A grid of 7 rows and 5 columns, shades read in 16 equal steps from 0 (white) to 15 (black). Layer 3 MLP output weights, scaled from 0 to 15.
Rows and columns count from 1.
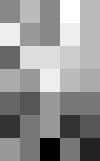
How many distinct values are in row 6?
4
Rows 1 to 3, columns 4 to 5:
0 4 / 1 4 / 3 4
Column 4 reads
0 1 3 4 8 12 8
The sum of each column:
49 44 44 36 48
